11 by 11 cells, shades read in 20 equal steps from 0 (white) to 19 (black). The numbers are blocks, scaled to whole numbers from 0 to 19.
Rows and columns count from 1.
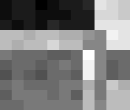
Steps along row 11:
same down same same same same down up down same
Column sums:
132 127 127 132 126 126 128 85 81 60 63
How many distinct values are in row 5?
5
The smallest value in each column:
5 5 5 5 3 5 5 0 2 1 2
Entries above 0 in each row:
11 11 11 11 11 10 11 11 11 11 11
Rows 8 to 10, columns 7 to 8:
12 1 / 10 6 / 12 5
